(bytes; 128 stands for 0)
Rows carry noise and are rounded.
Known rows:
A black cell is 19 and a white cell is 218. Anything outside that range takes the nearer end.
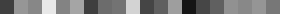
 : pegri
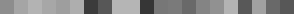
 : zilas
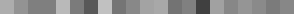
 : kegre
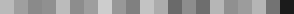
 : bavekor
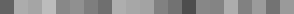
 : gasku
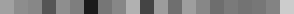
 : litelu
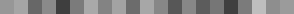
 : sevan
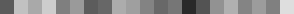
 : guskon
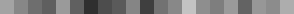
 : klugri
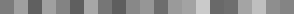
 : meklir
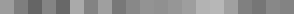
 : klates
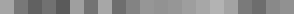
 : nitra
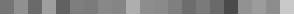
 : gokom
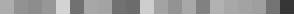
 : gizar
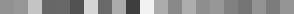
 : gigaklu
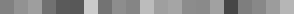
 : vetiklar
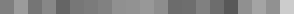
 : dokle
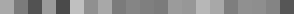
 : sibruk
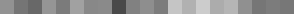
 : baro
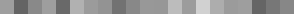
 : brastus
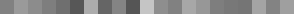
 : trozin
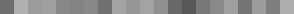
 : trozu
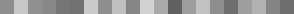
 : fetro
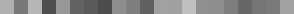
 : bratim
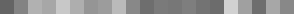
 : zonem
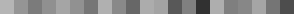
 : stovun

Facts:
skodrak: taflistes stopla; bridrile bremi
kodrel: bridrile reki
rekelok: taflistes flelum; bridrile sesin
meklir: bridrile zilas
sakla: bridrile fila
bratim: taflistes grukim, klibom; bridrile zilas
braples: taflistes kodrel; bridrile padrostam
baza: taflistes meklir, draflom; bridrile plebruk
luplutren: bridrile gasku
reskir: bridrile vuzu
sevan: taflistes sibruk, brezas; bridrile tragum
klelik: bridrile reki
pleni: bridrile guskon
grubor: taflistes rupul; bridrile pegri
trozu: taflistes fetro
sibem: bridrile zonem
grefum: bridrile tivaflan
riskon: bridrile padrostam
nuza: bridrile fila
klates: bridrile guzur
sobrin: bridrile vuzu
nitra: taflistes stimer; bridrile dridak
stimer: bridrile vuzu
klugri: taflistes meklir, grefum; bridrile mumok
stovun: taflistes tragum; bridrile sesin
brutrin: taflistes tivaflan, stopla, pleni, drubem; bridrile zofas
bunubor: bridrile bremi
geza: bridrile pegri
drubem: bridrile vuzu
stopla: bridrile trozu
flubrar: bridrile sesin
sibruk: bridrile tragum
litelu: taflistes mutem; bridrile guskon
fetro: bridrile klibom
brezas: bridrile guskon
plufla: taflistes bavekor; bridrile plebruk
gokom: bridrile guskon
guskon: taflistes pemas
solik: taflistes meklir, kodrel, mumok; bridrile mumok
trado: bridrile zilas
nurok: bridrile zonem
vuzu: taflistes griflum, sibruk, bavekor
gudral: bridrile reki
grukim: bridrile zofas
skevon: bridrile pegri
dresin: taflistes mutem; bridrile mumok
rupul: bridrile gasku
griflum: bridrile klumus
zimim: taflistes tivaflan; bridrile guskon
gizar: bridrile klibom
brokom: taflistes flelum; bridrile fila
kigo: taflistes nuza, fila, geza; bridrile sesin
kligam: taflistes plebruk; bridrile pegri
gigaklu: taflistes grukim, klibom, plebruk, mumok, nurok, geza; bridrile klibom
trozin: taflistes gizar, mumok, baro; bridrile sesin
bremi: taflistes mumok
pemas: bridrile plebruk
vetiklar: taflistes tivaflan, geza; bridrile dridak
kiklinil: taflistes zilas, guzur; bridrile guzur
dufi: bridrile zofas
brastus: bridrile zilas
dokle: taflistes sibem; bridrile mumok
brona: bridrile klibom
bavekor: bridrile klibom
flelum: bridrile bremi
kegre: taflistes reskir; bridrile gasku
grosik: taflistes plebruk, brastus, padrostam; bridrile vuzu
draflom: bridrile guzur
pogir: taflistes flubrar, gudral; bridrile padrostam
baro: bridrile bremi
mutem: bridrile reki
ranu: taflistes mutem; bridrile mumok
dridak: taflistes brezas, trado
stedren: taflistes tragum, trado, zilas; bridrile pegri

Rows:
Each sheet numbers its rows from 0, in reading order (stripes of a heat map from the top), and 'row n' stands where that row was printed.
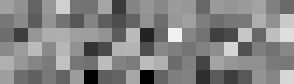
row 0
draflom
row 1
solik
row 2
geza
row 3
reki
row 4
rekelok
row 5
stedren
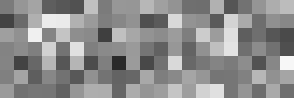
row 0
brutrin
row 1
mumok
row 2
klibom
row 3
tragum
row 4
kligam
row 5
baza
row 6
stopla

